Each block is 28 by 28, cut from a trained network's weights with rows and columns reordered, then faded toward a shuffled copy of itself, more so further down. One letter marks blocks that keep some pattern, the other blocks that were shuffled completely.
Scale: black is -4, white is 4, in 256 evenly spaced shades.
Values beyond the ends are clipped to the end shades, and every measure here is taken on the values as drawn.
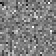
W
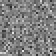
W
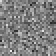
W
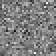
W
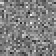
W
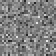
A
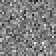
W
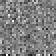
A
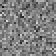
W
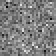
W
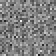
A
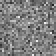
W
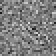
A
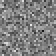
W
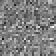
A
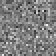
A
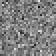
W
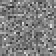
W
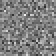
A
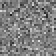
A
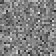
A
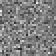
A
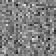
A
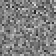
W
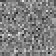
A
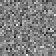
W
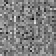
A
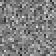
W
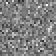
W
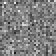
A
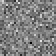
W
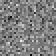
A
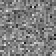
W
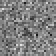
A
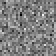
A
